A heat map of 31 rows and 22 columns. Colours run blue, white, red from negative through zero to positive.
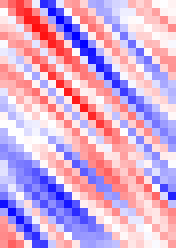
Histogram: bell-shaped. Ninth with the highest average: top left. Grain: diagonal, down to the right. Mirror symmetry: none.
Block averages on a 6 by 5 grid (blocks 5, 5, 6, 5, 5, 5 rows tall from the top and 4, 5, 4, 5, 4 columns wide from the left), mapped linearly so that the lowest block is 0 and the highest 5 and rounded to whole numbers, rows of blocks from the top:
5 2 3 2 4 | 4 5 1 2 3 | 3 4 5 2 2 | 1 3 4 4 2 | 1 0 3 4 2 | 2 1 0 3 4
